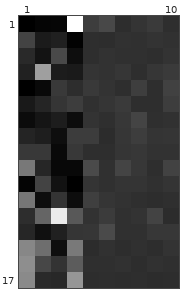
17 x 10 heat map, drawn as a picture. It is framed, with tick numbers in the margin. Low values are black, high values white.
Roughest part: bottom left. Mirror symmetry: none. Seam: vertical, 40% of the way across, the right part calmer. Histogram: skewed, a long tail of high values. Average level on the scale: 20%.
